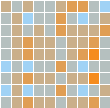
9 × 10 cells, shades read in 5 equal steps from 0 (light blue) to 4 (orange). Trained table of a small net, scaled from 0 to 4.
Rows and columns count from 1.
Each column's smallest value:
0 1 0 1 1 1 1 0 1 0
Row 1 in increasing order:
0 1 1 1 1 2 2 2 3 3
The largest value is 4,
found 2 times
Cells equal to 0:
9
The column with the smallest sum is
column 1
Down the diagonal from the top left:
2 2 1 2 2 3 2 0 3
